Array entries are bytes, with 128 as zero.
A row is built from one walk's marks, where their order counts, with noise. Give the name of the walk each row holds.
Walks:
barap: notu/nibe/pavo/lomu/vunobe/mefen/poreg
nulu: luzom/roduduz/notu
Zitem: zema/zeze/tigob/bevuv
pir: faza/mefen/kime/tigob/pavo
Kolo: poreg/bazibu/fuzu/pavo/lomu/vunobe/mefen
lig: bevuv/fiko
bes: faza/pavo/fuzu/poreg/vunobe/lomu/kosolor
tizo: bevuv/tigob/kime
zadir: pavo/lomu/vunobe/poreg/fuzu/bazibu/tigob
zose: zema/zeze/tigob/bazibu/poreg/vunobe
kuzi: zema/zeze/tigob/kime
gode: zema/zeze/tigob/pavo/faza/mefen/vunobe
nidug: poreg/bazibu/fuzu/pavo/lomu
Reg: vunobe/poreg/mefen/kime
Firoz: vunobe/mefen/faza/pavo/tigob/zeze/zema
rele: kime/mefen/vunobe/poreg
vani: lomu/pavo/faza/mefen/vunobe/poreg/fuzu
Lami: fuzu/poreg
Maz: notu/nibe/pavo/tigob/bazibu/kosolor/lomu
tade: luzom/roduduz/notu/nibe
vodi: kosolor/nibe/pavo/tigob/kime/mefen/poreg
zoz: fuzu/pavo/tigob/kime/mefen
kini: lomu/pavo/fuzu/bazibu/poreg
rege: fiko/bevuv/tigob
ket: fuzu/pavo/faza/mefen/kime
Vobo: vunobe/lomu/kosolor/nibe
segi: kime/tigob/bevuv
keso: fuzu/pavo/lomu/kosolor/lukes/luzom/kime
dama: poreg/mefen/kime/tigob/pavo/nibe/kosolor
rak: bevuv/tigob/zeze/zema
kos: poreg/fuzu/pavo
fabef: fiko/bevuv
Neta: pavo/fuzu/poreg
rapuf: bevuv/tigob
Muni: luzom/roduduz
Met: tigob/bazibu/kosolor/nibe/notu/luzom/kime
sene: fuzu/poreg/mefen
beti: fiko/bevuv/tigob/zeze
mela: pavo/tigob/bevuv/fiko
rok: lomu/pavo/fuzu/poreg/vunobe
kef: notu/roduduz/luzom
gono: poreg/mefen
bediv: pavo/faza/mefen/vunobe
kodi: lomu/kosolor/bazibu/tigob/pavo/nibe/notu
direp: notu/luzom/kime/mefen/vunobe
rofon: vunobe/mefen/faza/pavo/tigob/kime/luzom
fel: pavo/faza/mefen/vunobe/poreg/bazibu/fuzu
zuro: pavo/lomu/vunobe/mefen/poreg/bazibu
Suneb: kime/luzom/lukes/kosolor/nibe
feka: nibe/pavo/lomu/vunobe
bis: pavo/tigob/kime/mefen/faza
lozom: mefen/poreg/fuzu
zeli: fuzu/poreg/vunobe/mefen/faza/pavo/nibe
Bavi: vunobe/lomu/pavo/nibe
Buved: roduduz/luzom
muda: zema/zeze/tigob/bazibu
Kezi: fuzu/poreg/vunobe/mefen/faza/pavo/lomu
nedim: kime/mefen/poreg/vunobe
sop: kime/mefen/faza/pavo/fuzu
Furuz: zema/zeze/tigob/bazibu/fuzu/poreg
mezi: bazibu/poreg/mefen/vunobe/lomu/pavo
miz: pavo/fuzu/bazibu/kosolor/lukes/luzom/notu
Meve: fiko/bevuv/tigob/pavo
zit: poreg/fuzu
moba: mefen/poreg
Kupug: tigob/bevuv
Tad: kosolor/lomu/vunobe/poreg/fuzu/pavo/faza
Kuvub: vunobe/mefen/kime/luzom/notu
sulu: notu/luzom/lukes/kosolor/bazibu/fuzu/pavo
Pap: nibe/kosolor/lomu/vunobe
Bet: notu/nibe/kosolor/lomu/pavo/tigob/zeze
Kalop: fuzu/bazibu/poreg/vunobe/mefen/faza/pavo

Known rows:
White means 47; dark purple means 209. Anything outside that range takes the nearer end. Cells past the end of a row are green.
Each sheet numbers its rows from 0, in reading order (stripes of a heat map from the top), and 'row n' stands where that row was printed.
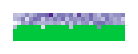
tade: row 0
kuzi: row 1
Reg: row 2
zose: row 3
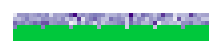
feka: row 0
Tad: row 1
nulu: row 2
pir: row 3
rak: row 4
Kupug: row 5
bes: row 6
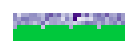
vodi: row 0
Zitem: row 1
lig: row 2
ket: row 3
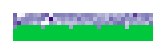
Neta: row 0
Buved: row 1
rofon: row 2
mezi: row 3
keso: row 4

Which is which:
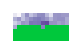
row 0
Bavi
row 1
vani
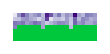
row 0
Pap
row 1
mela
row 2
Firoz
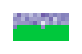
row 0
Kolo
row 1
Kuvub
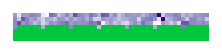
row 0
rele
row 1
Vobo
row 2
direp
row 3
rege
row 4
kodi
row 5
Muni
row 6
rok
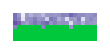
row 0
sop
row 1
nedim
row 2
miz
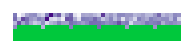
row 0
moba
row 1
fabef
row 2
kos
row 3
bediv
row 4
Meve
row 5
bis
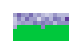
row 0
Bet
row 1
nidug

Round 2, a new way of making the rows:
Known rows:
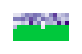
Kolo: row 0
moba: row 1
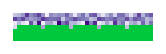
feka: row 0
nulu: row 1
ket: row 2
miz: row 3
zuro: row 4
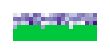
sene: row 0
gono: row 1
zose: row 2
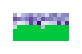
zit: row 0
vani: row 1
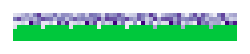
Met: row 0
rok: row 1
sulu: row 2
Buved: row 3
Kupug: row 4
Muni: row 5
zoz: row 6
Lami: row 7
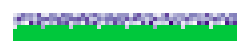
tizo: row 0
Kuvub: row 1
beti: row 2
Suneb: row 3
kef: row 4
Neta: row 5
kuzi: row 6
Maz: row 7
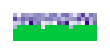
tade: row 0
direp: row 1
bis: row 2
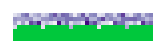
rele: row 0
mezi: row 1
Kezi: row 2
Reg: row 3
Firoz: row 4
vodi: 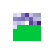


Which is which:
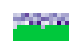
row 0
barap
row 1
kini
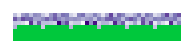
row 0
rofon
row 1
Kalop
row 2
Furuz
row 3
zeli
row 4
kodi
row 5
zadir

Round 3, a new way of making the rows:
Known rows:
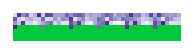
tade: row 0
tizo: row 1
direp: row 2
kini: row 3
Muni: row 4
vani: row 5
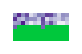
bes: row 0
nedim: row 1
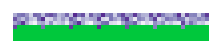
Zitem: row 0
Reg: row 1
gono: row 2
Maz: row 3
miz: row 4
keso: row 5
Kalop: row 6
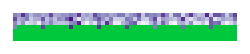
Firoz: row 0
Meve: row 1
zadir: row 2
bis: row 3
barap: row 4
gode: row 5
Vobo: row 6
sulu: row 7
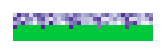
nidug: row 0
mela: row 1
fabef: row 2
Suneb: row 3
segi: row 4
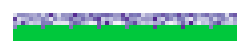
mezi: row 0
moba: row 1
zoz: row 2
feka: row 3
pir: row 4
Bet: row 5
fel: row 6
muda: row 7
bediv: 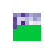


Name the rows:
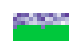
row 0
kos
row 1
kuzi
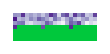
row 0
rege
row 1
Furuz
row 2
nulu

